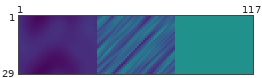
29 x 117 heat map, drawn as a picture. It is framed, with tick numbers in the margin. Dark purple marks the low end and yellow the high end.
It is made of 1 by 3 panels. Panel 1,1: very low, smooth, faint in contrast. Panel 1,2: low, slanting up to the right. Panel 1,3: middling, flat.
